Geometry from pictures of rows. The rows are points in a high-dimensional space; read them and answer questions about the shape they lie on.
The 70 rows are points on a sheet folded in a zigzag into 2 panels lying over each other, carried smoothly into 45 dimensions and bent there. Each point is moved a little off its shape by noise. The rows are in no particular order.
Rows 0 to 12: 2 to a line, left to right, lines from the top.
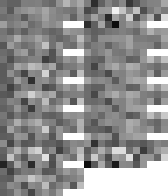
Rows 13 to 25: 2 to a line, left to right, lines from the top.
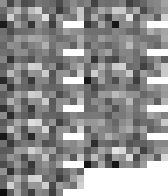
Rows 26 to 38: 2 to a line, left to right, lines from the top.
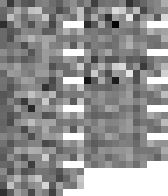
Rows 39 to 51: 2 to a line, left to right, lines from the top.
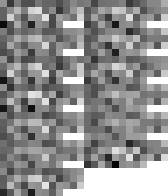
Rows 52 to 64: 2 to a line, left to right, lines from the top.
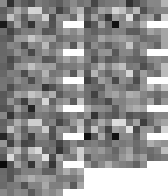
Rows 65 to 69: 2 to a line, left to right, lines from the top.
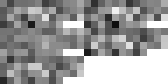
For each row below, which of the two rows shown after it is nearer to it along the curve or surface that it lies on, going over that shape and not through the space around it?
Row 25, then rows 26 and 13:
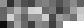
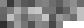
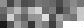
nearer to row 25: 26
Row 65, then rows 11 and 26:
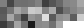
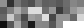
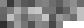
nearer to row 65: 11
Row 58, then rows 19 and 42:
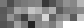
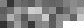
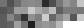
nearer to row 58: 42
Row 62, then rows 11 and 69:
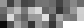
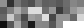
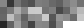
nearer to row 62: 11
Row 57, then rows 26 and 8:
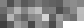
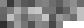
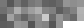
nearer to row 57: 8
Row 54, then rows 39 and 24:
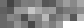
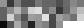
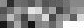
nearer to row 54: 24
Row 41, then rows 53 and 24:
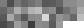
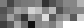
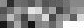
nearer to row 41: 53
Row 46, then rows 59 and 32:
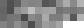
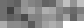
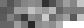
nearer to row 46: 59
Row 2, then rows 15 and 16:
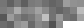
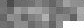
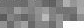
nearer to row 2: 16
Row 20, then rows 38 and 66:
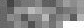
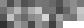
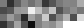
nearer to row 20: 66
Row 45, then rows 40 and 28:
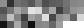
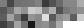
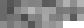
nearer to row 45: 40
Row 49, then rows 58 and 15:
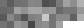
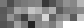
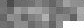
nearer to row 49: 58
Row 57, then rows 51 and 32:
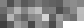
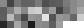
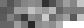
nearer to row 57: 51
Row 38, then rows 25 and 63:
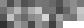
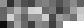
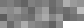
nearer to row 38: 25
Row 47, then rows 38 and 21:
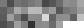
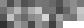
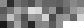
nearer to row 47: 38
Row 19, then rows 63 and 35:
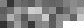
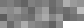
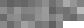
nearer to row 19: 35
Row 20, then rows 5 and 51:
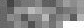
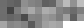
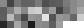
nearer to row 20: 5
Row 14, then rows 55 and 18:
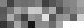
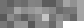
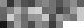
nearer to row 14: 55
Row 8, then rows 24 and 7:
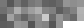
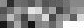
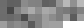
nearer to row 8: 24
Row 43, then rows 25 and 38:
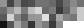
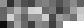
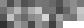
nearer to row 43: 38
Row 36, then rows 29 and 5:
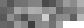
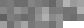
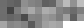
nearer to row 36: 29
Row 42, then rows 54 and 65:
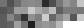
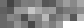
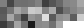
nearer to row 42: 65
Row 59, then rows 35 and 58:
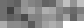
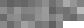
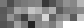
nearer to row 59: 35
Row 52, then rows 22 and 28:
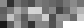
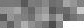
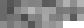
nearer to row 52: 28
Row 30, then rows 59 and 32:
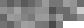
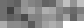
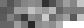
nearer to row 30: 59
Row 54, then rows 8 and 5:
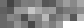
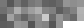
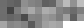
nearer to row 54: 5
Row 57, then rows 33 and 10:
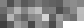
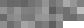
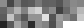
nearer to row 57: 10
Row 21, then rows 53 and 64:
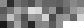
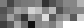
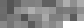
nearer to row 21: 53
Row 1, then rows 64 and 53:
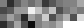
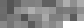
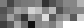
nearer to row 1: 53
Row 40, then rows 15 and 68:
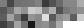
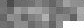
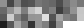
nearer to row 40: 68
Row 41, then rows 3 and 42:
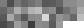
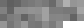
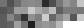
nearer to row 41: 42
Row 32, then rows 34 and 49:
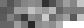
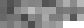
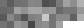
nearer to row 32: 49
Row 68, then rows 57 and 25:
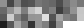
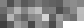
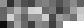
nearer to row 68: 57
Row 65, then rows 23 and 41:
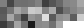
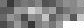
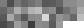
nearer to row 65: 41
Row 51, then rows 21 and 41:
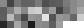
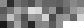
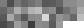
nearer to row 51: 41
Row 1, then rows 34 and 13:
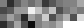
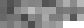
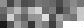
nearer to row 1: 34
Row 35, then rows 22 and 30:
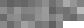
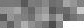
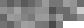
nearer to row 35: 30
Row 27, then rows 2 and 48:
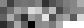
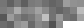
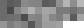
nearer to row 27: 2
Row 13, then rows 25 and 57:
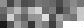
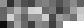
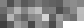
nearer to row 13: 57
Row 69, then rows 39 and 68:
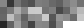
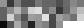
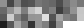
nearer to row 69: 39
